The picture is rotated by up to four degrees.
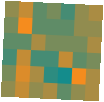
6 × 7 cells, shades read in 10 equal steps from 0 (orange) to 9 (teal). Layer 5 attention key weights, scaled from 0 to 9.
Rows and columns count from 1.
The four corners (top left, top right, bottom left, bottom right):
4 3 4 3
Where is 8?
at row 5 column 4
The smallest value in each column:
4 0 3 3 2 0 3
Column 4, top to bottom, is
5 6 5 7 8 3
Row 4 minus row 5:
2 1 4 -1 -7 6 2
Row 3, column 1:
6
